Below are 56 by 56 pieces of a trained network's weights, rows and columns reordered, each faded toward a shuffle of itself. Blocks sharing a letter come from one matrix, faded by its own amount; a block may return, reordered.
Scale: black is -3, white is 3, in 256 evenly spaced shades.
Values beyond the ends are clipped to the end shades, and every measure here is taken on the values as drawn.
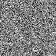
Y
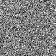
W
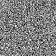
W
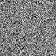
W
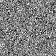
W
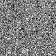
W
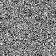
W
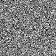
Y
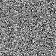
W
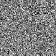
W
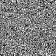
W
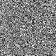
W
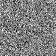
W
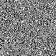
W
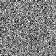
W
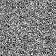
W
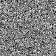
Y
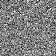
Y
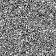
Y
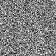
W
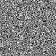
W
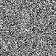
W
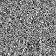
W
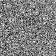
Y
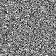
W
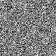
W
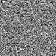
W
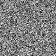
Y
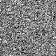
Y
